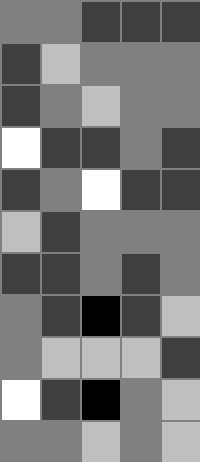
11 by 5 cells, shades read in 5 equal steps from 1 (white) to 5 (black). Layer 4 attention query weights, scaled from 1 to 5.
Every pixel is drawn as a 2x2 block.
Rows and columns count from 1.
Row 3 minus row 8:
1 -1 -3 -1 1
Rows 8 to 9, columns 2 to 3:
4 5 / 2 2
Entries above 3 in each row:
3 1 1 3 3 1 3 3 1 2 0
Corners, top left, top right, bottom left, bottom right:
3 4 3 2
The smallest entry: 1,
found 3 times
